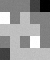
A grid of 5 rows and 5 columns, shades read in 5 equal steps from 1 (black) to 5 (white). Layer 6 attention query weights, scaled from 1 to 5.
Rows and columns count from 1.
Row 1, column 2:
3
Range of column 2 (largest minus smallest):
1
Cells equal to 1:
1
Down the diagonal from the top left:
3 3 4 5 4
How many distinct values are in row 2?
3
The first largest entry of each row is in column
1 1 1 4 2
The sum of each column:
17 18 18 18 14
